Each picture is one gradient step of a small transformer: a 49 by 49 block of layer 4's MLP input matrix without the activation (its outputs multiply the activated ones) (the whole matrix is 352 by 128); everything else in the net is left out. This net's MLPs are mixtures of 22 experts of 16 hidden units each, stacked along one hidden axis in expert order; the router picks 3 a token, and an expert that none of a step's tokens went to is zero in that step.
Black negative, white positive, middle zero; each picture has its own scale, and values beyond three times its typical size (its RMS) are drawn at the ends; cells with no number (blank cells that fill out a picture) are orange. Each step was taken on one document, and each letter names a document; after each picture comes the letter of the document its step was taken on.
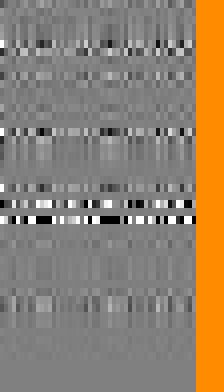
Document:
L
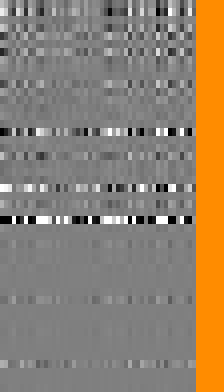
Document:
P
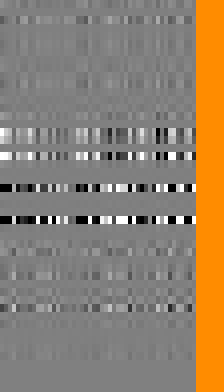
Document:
L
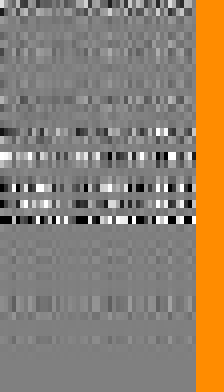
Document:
L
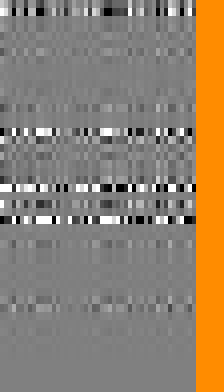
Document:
P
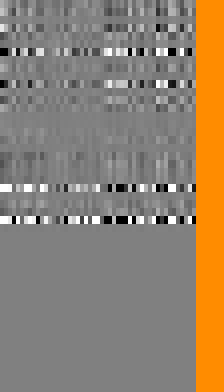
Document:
P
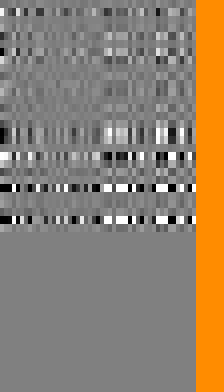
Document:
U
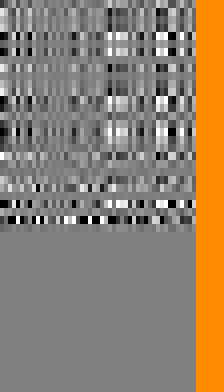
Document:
U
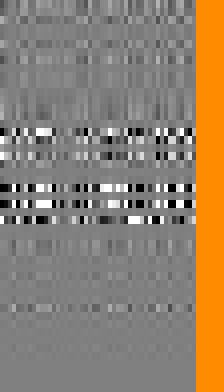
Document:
L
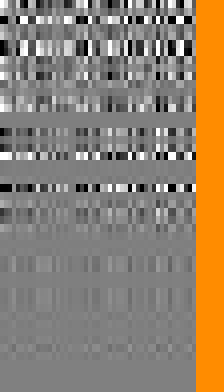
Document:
L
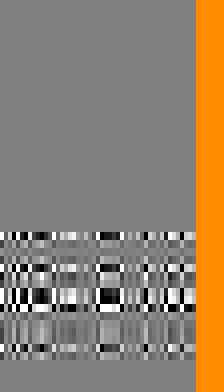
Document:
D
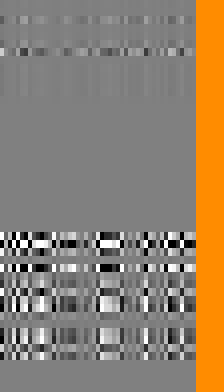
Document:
D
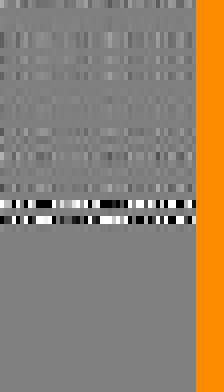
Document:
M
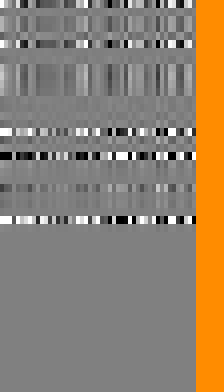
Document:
M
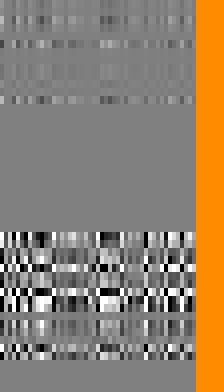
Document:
D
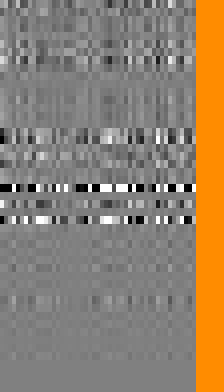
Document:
P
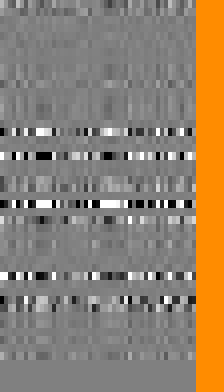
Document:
P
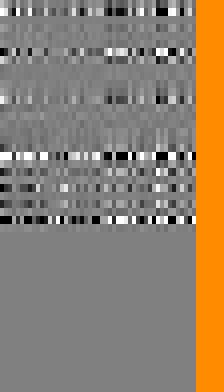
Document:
U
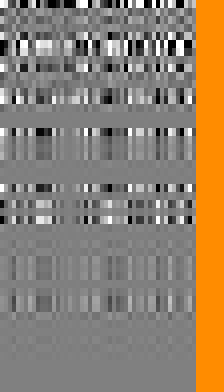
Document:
M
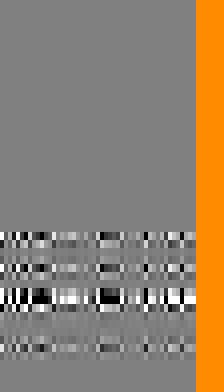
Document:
D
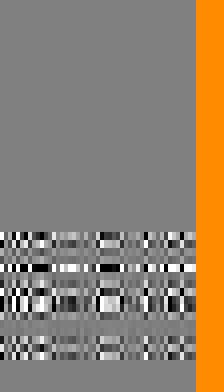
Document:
D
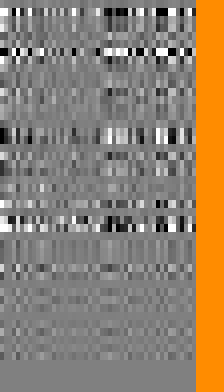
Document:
U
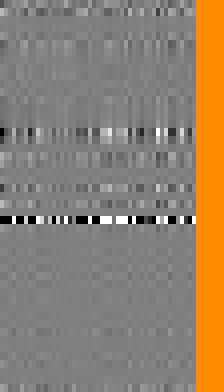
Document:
P
